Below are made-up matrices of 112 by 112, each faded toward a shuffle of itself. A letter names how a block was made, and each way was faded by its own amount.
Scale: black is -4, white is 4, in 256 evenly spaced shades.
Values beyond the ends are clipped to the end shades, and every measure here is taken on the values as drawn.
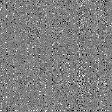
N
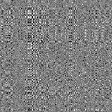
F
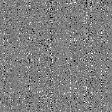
N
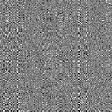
F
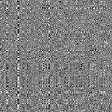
F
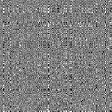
F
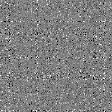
N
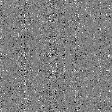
N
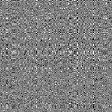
F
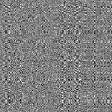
F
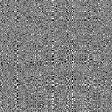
F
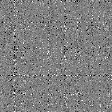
N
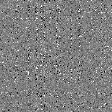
N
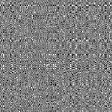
F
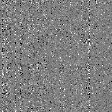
N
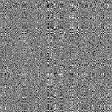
F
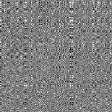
F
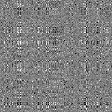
F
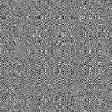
F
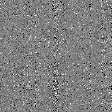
N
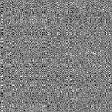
F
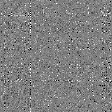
N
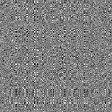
F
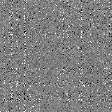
N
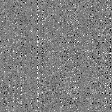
N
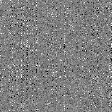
N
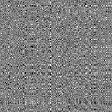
F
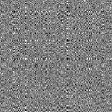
F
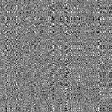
F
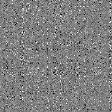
N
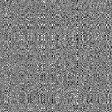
F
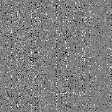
N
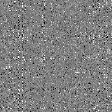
N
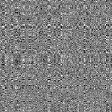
F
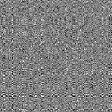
F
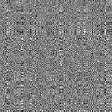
F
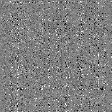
N
